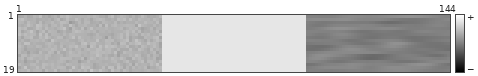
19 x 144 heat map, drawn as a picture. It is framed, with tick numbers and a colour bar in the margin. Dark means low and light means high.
The table splits into one row of 3 panels. Panel 1,1: high, fine-grained, faint in contrast. Panel 1,2: very high, flat. Panel 1,3: middling, streaked across, faint in contrast.
